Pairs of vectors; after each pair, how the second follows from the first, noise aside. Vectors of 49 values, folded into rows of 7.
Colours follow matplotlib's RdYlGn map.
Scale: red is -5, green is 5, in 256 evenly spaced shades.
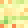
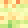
wrapped around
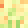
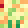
scaled up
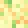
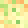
shuffled
